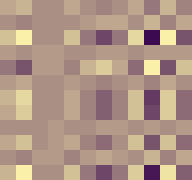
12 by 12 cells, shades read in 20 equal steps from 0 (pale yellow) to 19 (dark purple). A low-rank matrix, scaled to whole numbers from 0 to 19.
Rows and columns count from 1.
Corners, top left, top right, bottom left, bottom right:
6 9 5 12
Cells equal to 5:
7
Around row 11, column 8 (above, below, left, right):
8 10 6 8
